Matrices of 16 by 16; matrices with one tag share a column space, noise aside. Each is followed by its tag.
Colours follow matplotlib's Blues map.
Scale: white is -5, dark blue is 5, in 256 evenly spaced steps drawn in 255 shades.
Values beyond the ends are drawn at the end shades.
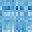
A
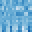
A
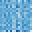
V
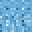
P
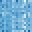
V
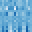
A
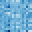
V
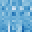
A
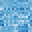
P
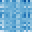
V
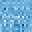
P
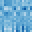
A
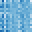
V
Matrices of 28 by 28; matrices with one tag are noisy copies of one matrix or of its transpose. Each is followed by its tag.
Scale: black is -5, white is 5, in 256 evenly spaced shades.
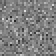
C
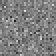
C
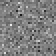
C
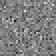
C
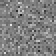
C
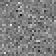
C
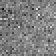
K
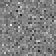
C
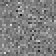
C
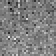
K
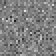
C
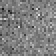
K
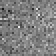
K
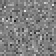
C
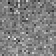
K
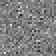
C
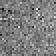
K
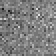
K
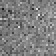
K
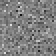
C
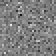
C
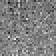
K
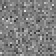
C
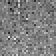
K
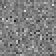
C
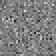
C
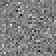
C
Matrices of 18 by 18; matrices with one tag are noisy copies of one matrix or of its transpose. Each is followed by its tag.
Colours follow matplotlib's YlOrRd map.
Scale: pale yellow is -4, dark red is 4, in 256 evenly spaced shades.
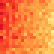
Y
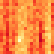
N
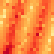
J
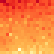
Y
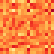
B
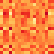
B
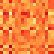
B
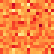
B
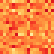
B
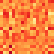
B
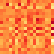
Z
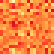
B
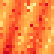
J
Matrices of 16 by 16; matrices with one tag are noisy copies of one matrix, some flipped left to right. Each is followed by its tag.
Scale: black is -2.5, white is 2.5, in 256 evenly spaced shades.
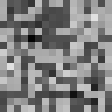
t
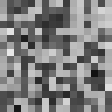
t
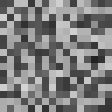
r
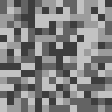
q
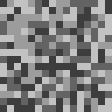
q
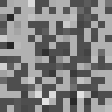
q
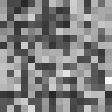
t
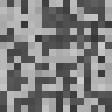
t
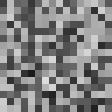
q
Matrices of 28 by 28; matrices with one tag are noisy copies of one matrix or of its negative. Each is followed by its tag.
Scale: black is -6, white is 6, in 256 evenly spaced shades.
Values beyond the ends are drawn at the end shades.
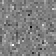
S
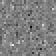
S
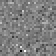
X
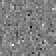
S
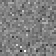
X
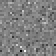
X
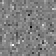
S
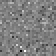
X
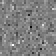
S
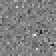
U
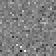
X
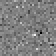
U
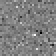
U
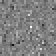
S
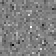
S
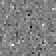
S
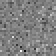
X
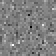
S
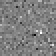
U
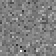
X
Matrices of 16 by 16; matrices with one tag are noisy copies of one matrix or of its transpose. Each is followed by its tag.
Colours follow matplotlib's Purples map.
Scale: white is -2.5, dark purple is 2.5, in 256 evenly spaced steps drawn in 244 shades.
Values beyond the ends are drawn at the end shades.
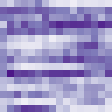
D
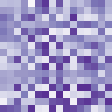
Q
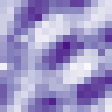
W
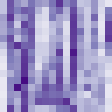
D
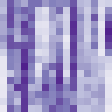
D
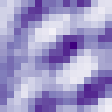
W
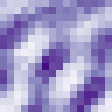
W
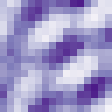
W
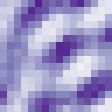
W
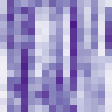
D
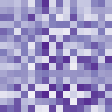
Q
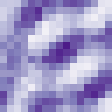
W
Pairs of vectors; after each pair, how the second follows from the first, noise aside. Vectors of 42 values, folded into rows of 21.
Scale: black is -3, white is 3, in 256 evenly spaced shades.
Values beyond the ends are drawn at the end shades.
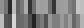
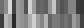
negated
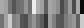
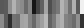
negated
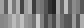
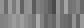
shrunk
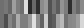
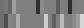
partly zeroed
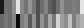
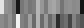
negated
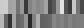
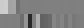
partly zeroed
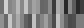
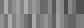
shrunk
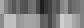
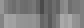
shrunk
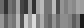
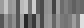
negated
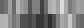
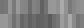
shrunk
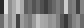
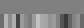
partly zeroed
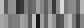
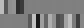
partly zeroed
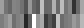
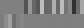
partly zeroed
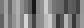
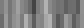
shrunk
